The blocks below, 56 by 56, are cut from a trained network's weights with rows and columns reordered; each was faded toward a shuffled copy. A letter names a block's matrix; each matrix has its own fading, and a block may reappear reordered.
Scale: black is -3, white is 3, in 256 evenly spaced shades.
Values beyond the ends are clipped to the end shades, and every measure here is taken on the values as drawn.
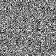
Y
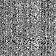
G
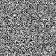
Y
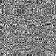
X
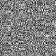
X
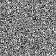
Y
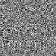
X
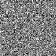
Y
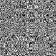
X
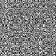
X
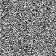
Y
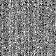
G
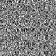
X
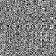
X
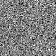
Y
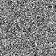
Y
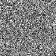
Y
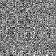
X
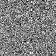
Y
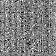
G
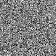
Y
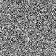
Y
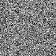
Y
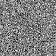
Y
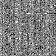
G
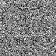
Y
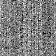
G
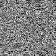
Y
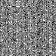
G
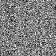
Y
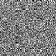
X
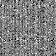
G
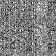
G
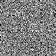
Y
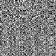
X
